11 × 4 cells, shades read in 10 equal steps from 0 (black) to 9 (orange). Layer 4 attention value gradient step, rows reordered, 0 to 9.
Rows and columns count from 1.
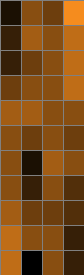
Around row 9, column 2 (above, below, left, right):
2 5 6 4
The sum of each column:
50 42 54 54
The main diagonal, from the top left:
1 6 5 7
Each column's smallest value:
1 0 4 2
